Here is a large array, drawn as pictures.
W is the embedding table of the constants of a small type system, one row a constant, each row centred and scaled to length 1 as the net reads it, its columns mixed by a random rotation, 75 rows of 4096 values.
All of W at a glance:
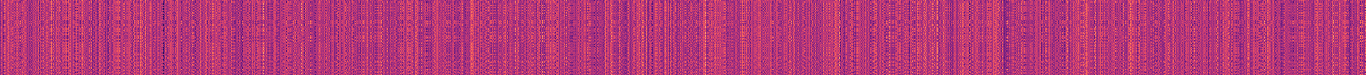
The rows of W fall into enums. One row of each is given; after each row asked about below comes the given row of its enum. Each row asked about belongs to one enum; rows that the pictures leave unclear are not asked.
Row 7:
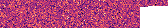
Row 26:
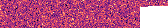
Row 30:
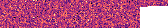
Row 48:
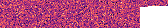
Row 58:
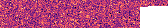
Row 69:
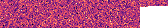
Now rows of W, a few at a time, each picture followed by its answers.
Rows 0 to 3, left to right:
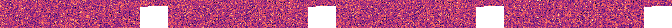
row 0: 58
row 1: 48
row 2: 48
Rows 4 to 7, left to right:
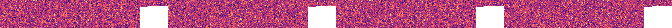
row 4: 30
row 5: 26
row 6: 30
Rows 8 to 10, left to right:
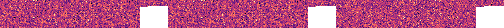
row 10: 7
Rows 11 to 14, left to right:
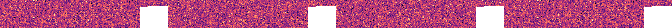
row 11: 30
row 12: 58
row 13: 26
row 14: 30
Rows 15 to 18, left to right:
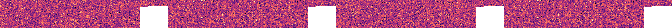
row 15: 58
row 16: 30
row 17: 48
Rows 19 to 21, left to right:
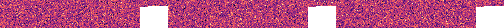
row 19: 48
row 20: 26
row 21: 69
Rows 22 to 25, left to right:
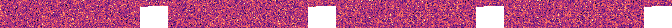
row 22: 26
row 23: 69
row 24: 30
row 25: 30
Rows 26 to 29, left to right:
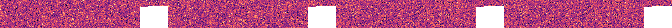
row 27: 58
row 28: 48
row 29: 48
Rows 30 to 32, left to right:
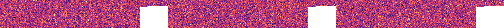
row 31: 48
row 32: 26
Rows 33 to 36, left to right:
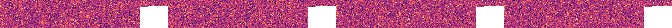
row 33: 58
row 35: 26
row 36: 26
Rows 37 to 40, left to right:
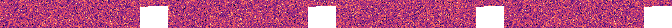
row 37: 69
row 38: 26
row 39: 48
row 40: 69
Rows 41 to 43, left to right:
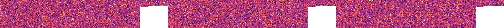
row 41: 26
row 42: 48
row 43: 30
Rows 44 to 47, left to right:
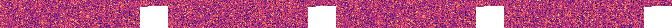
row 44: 58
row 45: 48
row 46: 58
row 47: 30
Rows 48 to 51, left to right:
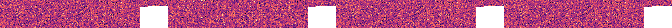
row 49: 30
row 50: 48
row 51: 48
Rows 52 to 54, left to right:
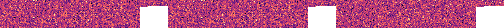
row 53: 30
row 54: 26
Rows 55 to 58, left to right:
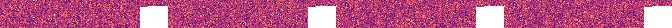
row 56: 48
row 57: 58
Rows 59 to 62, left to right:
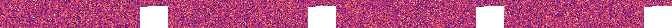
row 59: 30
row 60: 48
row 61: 7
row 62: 26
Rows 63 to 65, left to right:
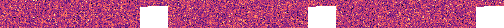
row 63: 30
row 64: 58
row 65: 26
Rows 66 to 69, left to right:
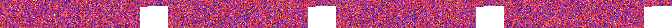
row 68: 48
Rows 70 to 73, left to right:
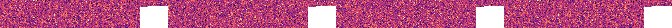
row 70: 30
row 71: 26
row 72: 7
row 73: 30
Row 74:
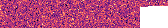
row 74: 26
